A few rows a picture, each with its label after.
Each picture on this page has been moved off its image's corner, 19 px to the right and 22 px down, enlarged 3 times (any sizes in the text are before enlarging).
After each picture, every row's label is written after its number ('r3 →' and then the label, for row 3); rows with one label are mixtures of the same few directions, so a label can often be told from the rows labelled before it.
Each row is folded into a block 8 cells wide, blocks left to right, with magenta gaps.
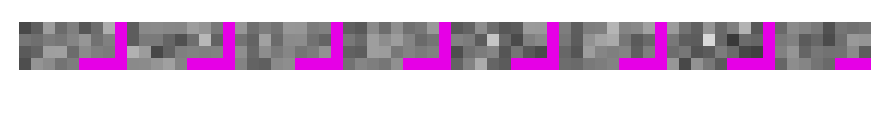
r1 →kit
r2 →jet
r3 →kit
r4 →kit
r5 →kit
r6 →kit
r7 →kit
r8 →kit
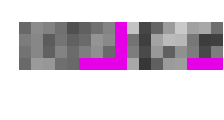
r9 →kit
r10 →kit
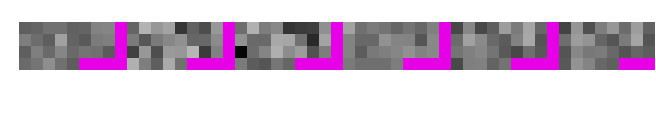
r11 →kit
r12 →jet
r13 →jet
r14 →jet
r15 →jet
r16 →jet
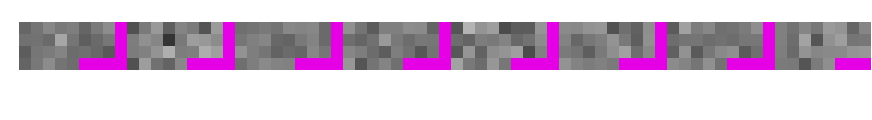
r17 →kit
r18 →kit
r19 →jet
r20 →kit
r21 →jet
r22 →jet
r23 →jet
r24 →kit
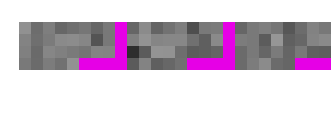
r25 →jet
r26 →jet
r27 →kit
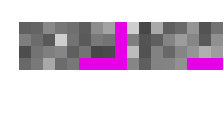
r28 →kit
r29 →jet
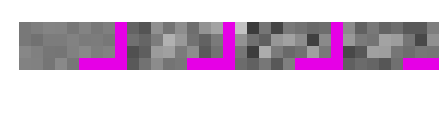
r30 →jet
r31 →kit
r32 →jet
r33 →jet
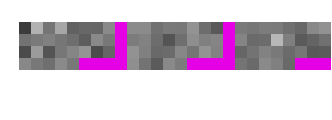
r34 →jet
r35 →kit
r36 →kit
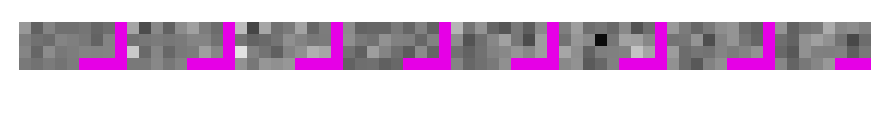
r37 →jet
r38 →jet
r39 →jet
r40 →jet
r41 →jet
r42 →kit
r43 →kit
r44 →kit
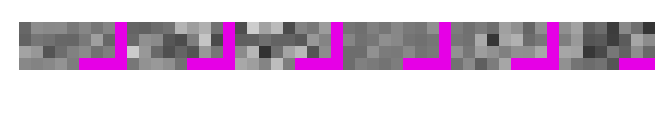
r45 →jet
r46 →jet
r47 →jet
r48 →kit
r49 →kit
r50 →kit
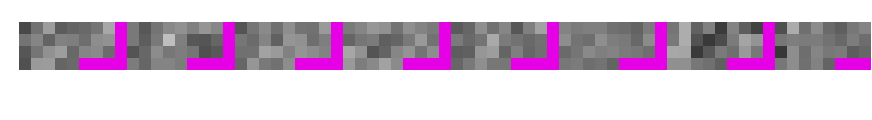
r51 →kit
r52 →kit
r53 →kit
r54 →jet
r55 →kit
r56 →jet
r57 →kit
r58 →jet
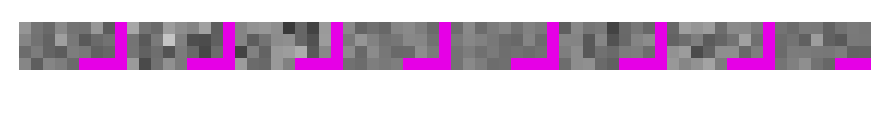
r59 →kit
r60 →kit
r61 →jet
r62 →jet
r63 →jet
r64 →kit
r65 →jet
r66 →kit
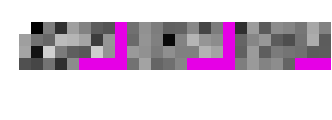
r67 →jet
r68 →kit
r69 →jet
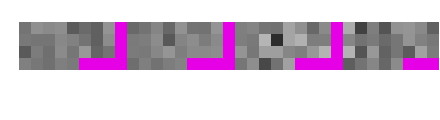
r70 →jet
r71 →kit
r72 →kit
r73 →jet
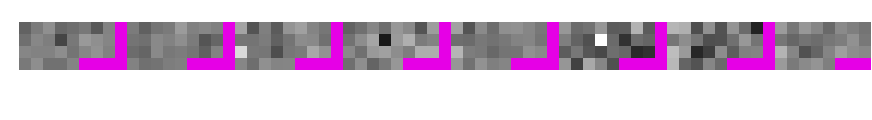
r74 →kit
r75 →kit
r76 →jet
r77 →kit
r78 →jet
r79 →kit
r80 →kit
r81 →jet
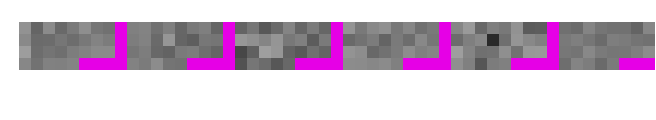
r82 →jet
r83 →kit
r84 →jet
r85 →jet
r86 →kit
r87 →kit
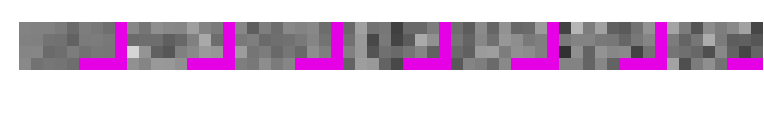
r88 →kit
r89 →jet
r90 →jet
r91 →kit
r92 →kit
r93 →jet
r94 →kit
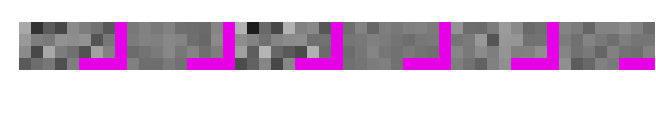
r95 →jet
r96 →jet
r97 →jet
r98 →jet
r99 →kit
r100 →kit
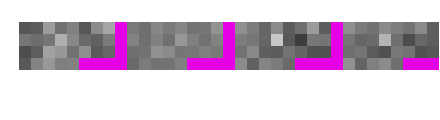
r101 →kit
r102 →kit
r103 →kit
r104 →kit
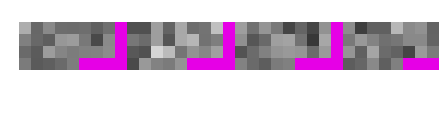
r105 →jet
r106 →kit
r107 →jet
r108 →jet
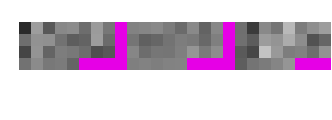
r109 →jet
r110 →jet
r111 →kit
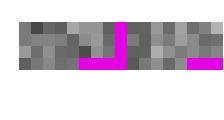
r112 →jet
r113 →kit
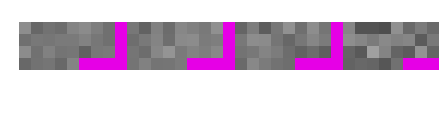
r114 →jet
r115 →kit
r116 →jet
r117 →jet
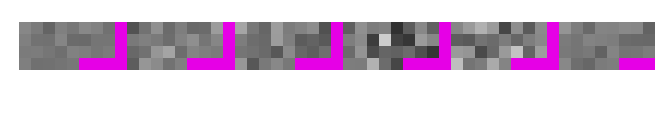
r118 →kit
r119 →kit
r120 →kit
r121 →kit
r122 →jet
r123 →kit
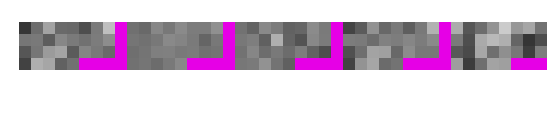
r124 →kit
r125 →kit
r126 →kit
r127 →kit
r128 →kit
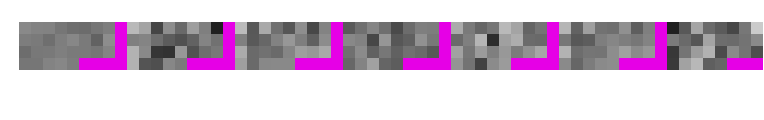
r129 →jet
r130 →kit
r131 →jet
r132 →kit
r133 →kit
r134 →jet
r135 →kit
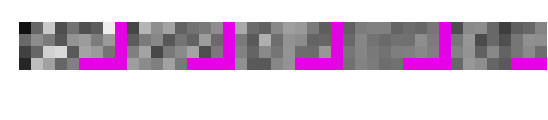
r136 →kit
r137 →jet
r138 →kit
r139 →kit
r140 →kit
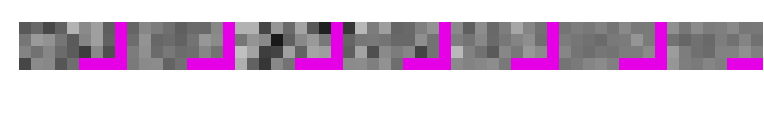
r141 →jet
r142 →kit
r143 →kit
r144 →jet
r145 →jet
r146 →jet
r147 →jet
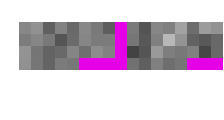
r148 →kit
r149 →kit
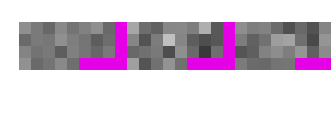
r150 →kit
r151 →kit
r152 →jet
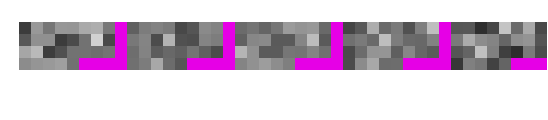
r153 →jet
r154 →kit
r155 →jet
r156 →kit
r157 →jet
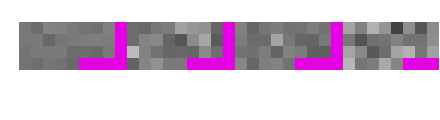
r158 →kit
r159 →jet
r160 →kit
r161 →jet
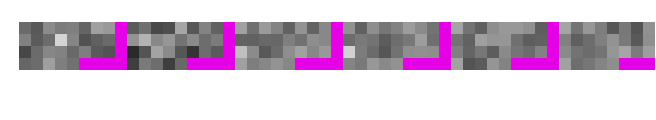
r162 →kit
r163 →jet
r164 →jet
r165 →jet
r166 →kit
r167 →jet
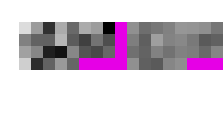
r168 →kit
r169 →kit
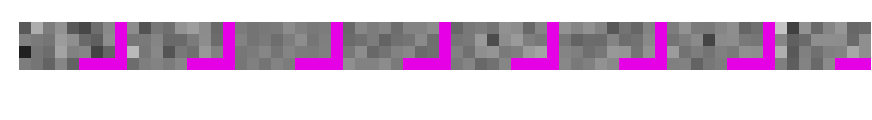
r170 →jet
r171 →jet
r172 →kit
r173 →jet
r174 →kit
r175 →jet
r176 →kit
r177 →jet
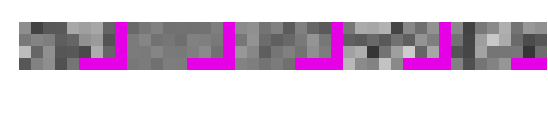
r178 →jet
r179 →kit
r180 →kit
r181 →jet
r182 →kit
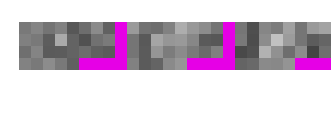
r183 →kit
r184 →kit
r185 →kit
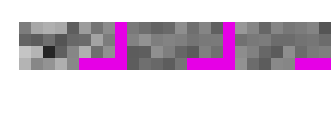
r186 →jet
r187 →jet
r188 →kit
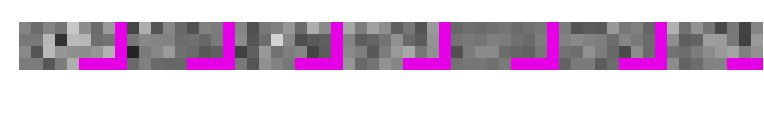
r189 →kit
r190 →jet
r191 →kit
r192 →jet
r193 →jet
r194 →jet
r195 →jet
